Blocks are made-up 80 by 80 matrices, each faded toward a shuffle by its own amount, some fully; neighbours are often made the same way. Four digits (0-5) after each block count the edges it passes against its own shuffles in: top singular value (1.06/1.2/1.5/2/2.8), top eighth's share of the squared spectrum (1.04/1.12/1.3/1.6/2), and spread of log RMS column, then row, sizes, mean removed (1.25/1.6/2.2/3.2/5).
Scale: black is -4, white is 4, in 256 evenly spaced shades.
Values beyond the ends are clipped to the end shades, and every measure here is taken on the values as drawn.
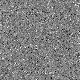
0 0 0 0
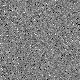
0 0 0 0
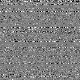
2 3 0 4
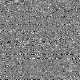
2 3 0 3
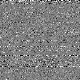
2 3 0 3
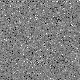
1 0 0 1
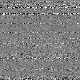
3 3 0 4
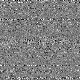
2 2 0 3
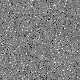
0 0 0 0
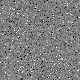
0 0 0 0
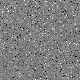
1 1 0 0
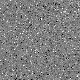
1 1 1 0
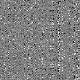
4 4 3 2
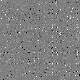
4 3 1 1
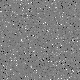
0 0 0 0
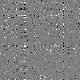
4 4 2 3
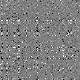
4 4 2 2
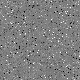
2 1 0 0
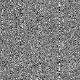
2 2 3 0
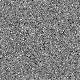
0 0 0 0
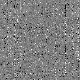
3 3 2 0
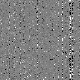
3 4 3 0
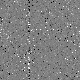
3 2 1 0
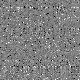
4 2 0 1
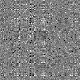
4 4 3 2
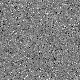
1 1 0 0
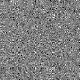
4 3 2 2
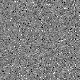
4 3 1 1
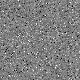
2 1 0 0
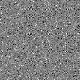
4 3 1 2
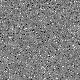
1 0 0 0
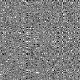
4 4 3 2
